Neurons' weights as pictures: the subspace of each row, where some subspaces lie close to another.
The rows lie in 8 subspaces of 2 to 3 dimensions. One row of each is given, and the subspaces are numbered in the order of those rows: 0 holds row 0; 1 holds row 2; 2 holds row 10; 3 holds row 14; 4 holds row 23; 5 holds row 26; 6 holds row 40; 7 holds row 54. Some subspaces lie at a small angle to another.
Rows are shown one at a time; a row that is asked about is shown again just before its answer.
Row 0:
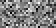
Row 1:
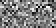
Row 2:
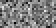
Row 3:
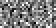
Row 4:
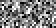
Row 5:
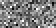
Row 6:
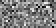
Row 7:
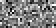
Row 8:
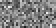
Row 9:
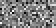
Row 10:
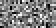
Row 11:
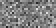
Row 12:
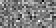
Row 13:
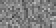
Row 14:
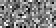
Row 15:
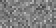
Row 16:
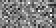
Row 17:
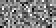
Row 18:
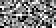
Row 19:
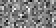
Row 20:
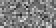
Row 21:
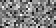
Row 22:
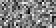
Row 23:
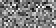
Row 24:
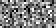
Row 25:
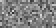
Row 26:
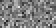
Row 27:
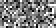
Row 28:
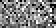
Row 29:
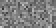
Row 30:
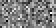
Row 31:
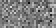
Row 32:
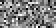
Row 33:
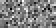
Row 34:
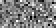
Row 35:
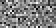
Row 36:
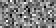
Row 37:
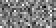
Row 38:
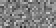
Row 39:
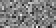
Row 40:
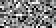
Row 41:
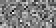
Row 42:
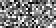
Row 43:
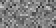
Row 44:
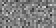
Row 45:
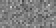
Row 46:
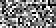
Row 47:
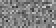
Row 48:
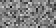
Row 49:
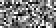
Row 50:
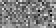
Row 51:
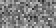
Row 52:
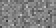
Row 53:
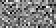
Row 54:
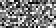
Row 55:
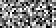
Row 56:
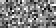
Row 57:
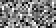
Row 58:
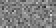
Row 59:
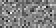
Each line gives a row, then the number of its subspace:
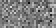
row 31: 3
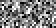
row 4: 5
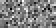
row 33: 2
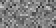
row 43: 4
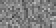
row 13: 2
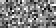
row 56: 2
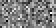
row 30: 3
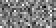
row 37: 1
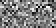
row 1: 4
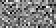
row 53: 0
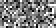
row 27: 3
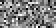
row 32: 2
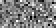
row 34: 5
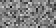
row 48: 0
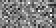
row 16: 3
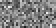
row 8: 5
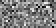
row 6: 4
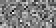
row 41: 6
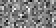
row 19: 3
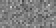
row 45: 2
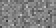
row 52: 0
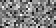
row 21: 0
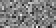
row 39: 7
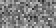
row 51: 5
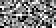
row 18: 6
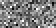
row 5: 1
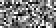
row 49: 2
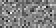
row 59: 0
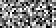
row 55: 1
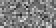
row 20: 6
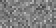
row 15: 1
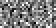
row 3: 1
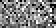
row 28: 5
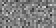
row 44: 0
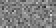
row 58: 7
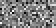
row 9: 6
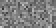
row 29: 7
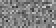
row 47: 4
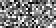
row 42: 7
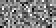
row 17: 7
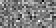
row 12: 5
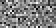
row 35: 6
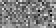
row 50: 5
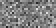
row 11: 7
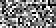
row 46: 6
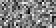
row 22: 5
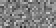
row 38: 3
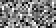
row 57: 1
